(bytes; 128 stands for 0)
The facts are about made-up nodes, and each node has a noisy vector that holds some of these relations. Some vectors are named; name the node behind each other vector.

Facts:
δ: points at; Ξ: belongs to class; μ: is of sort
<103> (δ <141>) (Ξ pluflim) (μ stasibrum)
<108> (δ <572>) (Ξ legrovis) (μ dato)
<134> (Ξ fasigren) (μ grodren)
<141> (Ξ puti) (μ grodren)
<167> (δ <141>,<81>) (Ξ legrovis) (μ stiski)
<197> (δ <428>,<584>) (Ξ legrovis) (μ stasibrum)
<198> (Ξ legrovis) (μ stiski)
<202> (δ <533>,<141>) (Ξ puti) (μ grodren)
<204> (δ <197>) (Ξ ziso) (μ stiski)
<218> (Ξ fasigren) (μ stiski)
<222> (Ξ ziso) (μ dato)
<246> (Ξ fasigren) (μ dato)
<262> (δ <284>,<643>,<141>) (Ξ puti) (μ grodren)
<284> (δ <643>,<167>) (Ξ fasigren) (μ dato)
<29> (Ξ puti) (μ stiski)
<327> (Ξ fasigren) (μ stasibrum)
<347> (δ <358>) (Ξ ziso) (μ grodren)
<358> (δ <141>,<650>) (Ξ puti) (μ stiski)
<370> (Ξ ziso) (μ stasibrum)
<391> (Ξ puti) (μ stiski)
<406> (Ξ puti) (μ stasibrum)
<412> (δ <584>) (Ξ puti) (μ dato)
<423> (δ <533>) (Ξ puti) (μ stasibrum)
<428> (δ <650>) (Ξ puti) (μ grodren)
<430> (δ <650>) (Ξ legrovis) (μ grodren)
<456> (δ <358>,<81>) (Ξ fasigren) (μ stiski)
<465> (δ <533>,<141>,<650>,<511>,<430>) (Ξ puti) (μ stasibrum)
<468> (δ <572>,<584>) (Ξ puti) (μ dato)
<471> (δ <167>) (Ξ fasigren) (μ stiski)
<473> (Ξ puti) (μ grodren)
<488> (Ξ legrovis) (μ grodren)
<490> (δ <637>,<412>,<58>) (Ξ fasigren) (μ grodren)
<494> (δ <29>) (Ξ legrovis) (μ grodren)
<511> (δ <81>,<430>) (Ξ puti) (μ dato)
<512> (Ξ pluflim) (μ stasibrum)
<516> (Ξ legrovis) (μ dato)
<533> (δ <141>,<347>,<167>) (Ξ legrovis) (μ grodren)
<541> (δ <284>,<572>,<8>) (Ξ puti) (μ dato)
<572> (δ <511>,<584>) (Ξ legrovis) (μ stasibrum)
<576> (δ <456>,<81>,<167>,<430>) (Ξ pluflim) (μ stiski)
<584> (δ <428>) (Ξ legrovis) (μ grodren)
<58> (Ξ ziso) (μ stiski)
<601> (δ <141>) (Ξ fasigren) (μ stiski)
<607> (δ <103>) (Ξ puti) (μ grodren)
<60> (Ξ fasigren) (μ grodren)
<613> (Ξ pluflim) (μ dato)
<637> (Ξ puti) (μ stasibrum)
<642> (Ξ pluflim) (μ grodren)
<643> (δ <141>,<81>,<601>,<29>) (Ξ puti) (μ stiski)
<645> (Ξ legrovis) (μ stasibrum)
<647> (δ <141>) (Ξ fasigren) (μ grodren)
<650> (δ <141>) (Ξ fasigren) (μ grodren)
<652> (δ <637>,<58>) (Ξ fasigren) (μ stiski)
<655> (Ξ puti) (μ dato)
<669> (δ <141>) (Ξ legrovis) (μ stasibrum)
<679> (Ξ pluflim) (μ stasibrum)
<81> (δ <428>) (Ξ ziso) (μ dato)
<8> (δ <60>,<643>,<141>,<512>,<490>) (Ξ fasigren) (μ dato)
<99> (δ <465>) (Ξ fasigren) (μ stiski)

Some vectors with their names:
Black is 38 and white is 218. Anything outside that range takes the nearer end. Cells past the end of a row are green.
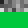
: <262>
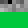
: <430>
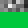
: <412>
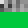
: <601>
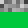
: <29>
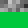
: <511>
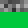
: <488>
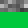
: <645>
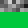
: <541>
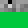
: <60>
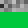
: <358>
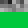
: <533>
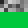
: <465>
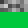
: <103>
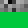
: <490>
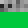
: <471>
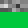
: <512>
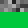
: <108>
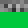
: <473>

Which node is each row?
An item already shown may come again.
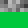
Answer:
<511>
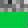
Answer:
<647>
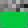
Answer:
<8>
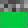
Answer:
<488>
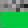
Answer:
<8>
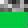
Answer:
<58>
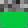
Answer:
<198>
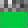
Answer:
<222>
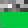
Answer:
<637>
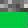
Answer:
<645>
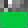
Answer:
<655>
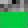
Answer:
<204>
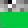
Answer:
<141>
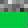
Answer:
<406>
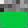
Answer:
<218>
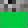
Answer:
<490>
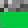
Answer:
<246>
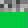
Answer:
<167>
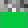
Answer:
<81>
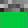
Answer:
<679>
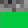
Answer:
<494>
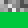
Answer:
<81>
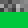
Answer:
<642>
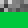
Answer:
<246>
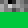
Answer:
<584>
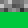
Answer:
<370>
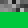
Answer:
<108>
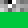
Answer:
<141>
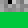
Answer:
<650>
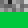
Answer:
<647>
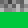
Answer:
<347>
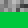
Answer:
<284>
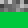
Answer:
<391>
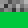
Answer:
<134>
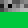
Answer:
<576>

